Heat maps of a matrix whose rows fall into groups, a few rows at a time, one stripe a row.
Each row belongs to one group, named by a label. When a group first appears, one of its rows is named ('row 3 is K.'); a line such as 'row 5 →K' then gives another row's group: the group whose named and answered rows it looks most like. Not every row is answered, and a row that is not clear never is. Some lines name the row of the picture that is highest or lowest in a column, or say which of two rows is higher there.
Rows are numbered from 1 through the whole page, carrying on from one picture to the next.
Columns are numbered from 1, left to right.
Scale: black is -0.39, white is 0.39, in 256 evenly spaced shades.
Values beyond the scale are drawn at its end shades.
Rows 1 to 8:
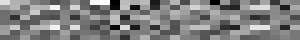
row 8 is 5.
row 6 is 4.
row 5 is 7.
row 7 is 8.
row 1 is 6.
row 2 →4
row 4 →5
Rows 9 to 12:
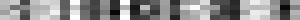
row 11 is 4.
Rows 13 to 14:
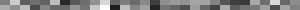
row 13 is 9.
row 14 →6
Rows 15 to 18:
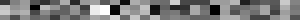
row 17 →6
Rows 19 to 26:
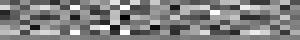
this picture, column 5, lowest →22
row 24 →6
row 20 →4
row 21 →7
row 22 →5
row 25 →4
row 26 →8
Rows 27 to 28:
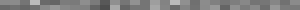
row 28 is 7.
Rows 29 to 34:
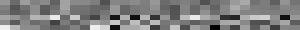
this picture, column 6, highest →32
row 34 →6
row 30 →8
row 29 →8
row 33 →5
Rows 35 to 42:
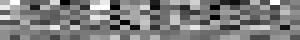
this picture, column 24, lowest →35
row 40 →4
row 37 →5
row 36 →6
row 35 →9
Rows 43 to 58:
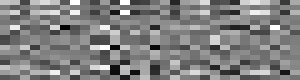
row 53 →7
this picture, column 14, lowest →57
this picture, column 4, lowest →52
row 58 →5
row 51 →7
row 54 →7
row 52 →6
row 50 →7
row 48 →9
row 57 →4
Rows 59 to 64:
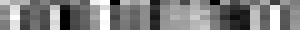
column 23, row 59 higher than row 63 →Yes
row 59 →6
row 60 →9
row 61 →9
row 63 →9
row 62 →9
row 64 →9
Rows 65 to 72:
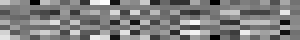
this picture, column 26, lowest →67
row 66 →8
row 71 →4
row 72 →6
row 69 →4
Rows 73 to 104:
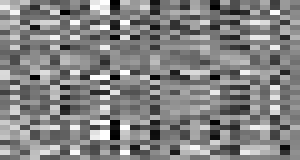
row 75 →9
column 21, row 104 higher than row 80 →No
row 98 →4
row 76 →5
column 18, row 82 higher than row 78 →Yes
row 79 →5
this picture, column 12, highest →91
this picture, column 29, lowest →102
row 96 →8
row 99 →6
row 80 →4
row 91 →7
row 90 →9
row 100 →6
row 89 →8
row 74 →6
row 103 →4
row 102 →4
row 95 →9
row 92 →9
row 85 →8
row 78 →6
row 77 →4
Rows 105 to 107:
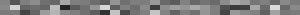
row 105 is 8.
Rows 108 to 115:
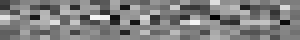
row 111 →6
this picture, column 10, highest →111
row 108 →7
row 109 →5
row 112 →4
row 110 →8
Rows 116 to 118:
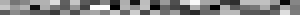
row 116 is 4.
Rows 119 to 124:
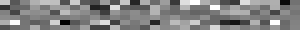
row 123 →9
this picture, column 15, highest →119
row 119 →4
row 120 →7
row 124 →7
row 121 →8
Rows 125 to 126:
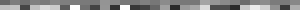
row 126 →4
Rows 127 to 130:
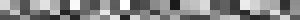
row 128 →4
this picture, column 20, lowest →130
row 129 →9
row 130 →5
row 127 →4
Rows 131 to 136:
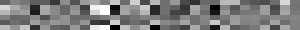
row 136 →6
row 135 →7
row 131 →5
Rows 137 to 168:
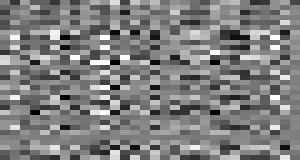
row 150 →7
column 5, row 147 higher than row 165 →No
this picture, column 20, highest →166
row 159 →6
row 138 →7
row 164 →8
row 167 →7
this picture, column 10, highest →149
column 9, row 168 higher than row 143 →Yes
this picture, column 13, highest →148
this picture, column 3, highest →154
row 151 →9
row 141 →5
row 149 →6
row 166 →4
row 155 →8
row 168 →5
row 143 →4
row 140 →7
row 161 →7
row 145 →5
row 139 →5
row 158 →5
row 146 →9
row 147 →7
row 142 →7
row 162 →9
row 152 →5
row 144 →9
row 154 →6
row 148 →4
